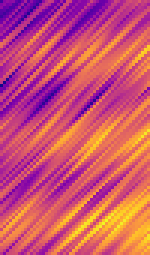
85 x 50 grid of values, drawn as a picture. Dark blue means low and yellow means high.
Stripes running across repeat 3 times from top to bottom. There is an overall slope up to the bottom right. Streaks slant up to the right. The ninth with the lowest average is the top left. The bottom right is the ninth with the highest average.
